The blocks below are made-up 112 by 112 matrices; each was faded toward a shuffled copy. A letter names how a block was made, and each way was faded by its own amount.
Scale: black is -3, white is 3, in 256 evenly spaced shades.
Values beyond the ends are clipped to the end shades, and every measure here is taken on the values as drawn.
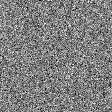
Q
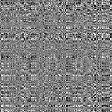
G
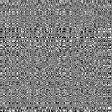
G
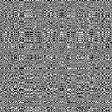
G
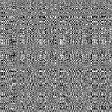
G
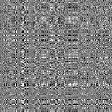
G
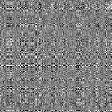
G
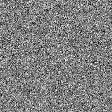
Q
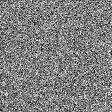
Q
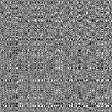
G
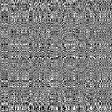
G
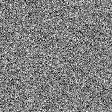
Q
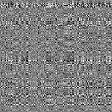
G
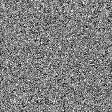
Q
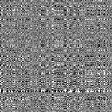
G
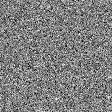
Q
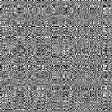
G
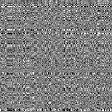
G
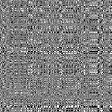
G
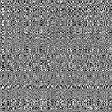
G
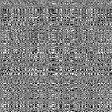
G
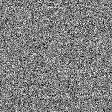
Q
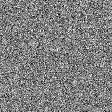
Q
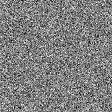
Q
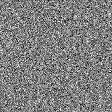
Q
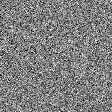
Q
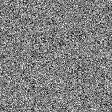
Q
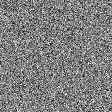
Q
